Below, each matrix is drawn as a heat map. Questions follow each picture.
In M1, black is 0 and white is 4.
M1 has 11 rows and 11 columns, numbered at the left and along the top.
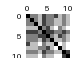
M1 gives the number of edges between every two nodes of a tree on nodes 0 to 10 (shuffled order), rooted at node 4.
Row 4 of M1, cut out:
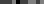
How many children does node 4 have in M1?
6
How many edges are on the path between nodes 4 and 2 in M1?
1
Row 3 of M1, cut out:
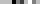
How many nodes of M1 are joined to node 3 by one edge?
1
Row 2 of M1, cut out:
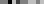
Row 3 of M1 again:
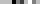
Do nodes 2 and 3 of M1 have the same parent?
no
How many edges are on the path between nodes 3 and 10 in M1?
4
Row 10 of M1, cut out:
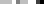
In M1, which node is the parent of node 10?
9
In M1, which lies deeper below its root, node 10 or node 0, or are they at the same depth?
node 10
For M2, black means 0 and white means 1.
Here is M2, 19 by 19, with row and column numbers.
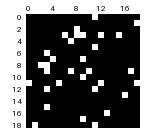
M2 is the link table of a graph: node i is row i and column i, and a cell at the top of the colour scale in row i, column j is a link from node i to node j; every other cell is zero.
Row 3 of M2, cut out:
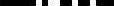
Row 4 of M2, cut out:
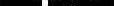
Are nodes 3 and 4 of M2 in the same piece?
yes
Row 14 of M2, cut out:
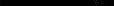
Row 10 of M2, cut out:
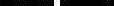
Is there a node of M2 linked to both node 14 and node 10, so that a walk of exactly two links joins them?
no
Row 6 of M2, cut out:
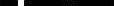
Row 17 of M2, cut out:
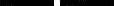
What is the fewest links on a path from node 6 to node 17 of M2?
3
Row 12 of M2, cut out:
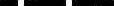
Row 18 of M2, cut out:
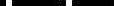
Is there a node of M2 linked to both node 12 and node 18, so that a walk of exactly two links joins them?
yes
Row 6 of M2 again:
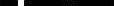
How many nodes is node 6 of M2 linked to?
1
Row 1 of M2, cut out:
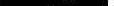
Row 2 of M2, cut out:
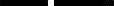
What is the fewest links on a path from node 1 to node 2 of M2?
6
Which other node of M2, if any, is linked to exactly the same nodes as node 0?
node 5
